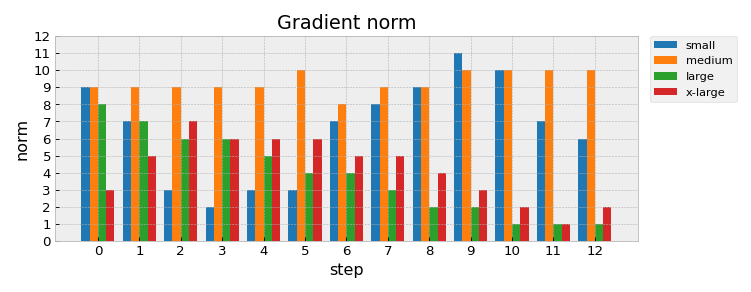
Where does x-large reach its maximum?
2
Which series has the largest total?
medium
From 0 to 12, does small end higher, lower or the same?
lower
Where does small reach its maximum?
9
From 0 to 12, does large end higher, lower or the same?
lower
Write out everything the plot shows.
Title: Gradient norm
x-axis: step, ticks 0 1 2 3 4 5 6 7 8 9 10 11 12
y-axis: norm, ticks 0 1 2 3 4 5 6 7 8 9 10 11 12
Legend: small, medium, large, x-large
Values:
small: 9 7 3 2 3 3 7 8 9 11 10 7 6
medium: 9 9 9 9 9 10 8 9 9 10 10 10 10
large: 8 7 6 6 5 4 4 3 2 2 1 1 1
x-large: 3 5 7 6 6 6 5 5 4 3 2 1 2
